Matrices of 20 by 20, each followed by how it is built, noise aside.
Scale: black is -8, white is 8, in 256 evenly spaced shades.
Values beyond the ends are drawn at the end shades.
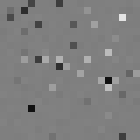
sparse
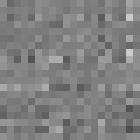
low rank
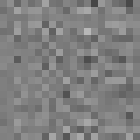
low rank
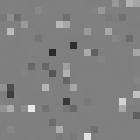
sparse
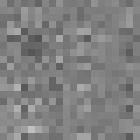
low rank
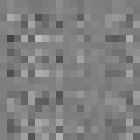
low rank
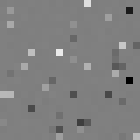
sparse
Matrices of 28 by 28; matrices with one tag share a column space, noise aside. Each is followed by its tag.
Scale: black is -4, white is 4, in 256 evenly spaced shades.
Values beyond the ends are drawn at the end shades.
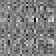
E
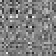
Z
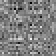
Z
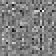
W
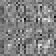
E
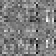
E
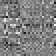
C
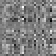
E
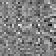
C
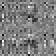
E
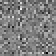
Z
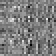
E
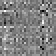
W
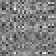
Z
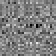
C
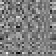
Z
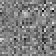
W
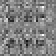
E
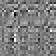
W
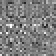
C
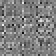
C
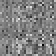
E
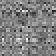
W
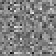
Z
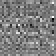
C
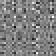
Z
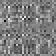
E
